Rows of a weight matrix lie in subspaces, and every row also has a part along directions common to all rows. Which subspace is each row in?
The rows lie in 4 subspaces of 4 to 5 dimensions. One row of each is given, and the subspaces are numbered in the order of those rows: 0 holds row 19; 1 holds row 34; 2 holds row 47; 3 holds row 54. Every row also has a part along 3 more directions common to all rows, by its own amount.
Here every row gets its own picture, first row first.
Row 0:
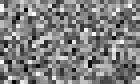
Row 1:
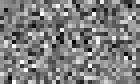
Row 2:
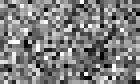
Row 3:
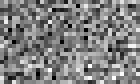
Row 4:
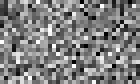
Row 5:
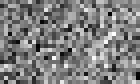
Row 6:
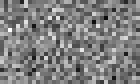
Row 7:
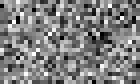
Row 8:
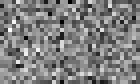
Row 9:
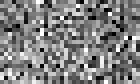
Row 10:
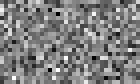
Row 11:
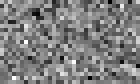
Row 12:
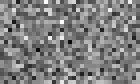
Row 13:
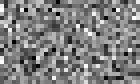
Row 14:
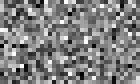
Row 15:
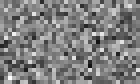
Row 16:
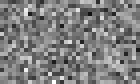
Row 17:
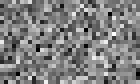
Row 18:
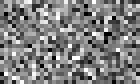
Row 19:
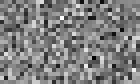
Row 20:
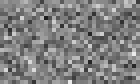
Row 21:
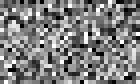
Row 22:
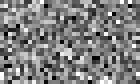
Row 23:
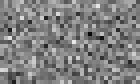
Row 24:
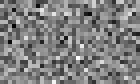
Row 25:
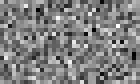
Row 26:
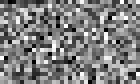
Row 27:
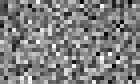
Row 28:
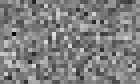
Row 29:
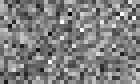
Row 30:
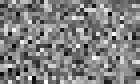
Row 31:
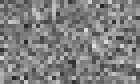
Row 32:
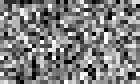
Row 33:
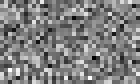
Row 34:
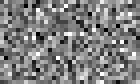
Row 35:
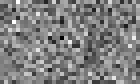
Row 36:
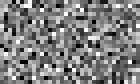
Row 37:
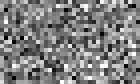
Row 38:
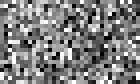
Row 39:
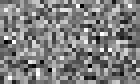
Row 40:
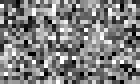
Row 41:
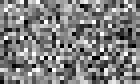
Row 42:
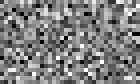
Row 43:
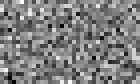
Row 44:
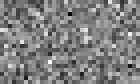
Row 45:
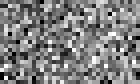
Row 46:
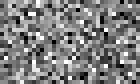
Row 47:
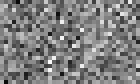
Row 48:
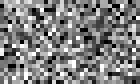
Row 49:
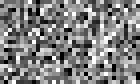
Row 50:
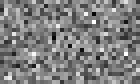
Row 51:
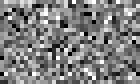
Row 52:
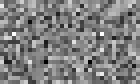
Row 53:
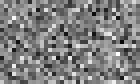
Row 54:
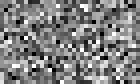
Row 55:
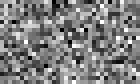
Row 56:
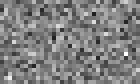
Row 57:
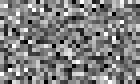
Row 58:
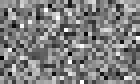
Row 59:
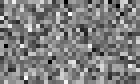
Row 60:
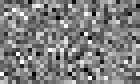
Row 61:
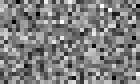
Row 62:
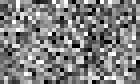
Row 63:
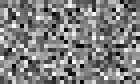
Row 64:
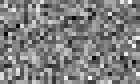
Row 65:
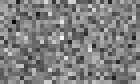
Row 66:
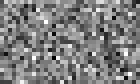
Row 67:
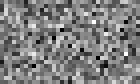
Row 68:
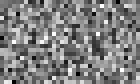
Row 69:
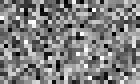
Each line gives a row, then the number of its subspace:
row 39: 3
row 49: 0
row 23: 3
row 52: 3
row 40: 2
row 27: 0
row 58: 1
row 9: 0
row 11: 2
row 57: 0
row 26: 1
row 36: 0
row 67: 3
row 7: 2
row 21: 1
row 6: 3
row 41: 3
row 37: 3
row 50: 3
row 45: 0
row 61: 2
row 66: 1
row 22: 0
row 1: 3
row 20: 3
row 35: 2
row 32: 1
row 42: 1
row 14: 2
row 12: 2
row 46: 1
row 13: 3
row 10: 3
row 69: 0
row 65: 2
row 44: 2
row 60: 1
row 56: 3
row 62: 2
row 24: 1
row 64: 0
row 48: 2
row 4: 0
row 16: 1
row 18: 1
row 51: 1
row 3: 3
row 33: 0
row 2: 0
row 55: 2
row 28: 3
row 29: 2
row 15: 3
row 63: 1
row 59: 2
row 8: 2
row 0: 3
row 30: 0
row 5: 0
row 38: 0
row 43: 3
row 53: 1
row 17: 0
